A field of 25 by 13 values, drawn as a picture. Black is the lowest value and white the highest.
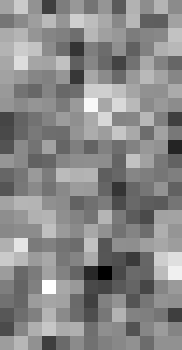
No single row or column stands out from its neighbours. There are no regular stripes. The ninth with the lowest average is the bottom middle.
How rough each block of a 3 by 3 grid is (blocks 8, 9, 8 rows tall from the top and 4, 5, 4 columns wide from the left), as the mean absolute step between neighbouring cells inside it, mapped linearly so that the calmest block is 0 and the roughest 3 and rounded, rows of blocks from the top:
131 / 012 / 222
